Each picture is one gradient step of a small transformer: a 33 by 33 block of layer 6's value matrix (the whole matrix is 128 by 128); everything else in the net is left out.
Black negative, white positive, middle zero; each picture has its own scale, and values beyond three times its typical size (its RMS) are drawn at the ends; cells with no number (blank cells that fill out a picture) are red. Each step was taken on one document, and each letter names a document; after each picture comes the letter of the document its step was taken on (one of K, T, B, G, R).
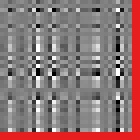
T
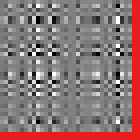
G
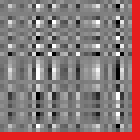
T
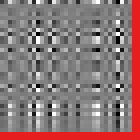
G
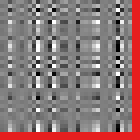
T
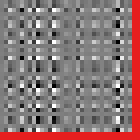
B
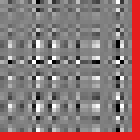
T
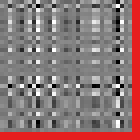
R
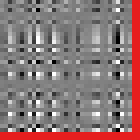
R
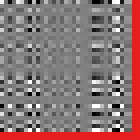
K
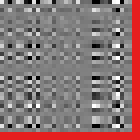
K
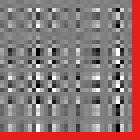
G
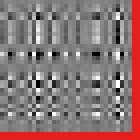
G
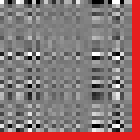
K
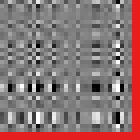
R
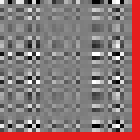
K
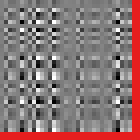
B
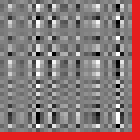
T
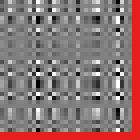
G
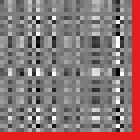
R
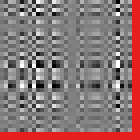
R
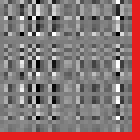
B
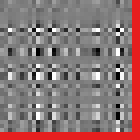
G
